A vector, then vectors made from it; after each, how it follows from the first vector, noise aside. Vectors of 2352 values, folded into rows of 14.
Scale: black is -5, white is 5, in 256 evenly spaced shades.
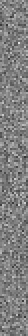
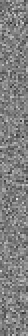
wrapped around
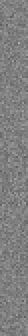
shrunk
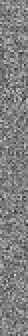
wrapped around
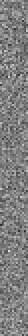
wrapped around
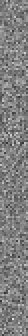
wrapped around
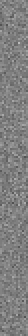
shrunk
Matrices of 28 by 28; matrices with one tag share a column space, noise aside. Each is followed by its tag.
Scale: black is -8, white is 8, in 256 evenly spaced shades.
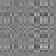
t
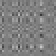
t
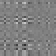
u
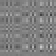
t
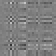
u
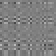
u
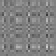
t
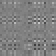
u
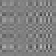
t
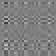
u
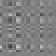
t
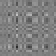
t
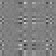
u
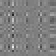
t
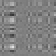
t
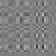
t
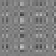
t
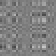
t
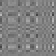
t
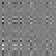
u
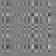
t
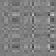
t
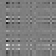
u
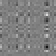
t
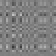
t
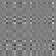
u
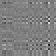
u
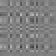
t
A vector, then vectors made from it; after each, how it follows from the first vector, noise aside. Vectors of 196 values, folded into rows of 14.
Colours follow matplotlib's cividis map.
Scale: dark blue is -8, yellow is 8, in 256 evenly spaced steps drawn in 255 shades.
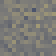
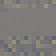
partly zeroed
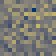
scaled up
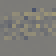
partly zeroed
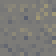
partly zeroed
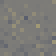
partly zeroed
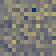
scaled up
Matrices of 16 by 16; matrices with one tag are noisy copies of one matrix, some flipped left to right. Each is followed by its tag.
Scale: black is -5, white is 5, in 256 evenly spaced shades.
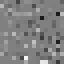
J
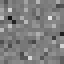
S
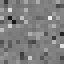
S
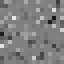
S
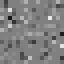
S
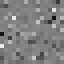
S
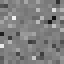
S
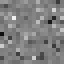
S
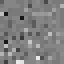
J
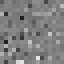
J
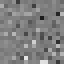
J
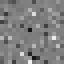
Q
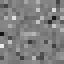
S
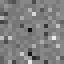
Q
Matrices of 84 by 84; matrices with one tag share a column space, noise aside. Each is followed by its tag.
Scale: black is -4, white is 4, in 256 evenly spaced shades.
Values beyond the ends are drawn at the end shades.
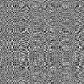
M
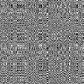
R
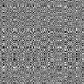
M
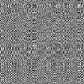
R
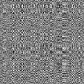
R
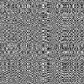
R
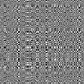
M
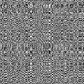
R
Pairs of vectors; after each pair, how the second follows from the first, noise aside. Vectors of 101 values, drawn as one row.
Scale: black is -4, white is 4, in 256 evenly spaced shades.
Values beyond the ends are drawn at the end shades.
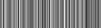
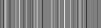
partly zeroed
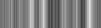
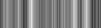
wrapped around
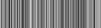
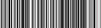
scaled up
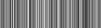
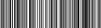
scaled up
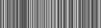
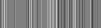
partly zeroed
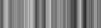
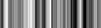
scaled up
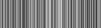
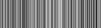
copied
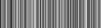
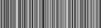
wrapped around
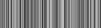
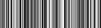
scaled up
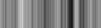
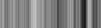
wrapped around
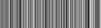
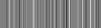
partly zeroed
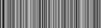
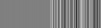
partly zeroed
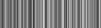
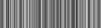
wrapped around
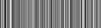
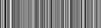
copied
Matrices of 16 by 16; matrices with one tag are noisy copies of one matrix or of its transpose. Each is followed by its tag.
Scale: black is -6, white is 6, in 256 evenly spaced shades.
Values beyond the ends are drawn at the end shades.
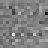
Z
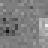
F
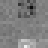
F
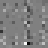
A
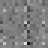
A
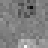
F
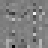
Z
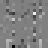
Z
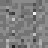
Z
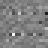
Z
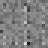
A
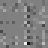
A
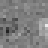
F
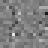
Z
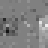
F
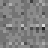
A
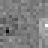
F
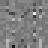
Z
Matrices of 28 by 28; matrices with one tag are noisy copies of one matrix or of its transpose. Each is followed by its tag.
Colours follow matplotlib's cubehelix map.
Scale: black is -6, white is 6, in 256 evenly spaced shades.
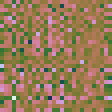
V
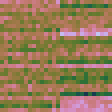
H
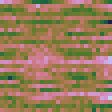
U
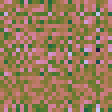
V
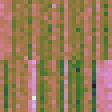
H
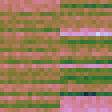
H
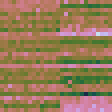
H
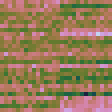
H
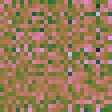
V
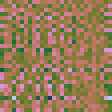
V
